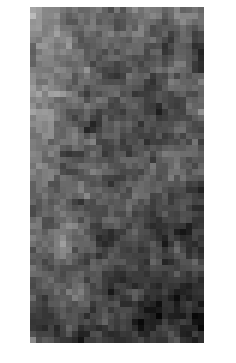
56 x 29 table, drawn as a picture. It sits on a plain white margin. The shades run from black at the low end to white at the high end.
Odd rows or columns: none. Mirror symmetry: none. Slope: up to the top left. Stripes: none. Grain: blotchy. Ninth with the highest average: top left. Ninth with the lowest average: bottom right.
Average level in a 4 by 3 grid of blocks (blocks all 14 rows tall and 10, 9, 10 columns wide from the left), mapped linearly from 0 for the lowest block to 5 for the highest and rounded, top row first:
5 3 3
4 2 2
4 2 1
2 1 0
